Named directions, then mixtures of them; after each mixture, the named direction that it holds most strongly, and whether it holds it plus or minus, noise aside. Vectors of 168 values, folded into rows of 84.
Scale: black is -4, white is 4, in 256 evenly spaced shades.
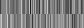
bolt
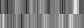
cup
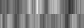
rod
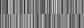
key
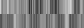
rod, minus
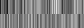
key, plus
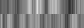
rod, plus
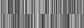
key, minus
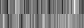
cup, plus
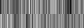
bolt, plus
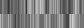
rod, plus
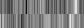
cup, plus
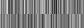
key, minus
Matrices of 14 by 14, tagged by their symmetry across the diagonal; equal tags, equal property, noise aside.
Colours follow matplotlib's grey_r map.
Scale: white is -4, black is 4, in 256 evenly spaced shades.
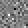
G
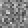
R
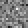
R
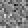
G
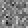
R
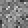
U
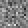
G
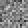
U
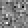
G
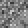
U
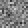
G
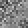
U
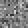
G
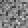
U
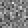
R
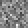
R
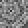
U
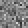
R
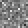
U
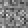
R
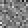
G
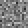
G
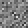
U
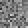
R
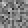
U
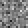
G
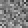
G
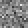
R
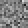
R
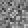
U
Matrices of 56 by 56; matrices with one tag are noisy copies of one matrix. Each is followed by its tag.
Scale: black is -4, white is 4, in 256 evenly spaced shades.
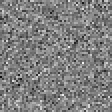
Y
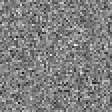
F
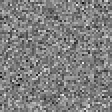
Y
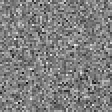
F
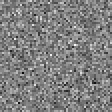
F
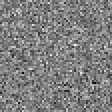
F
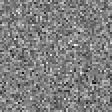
F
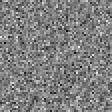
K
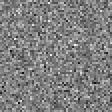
F
